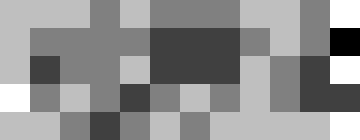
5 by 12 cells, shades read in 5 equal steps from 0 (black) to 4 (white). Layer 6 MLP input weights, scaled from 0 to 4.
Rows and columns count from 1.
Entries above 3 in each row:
1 0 1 1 1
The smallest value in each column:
3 1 2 1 1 1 1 1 2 2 1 0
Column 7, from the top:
2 1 1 3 2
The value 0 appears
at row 2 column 12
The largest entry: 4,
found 4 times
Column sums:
16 11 12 9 11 9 9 9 14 13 9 13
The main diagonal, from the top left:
3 2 2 2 2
